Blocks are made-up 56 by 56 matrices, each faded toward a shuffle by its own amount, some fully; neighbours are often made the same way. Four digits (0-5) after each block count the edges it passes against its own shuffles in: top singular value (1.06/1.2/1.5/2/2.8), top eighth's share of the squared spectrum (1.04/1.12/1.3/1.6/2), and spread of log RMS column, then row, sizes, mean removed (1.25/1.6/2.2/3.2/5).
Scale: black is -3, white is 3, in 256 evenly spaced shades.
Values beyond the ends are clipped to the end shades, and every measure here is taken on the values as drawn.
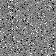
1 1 1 0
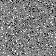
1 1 1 0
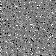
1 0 1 0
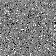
0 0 0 0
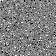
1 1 0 0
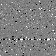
3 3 0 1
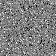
1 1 0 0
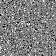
0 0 0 0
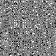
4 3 1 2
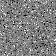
0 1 0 0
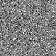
3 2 0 1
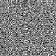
4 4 2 2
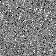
2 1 0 0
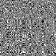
4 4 2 2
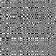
4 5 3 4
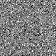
3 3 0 1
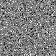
2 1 0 0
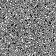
1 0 0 0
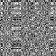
4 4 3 3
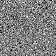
1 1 0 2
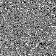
1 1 0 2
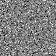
0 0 0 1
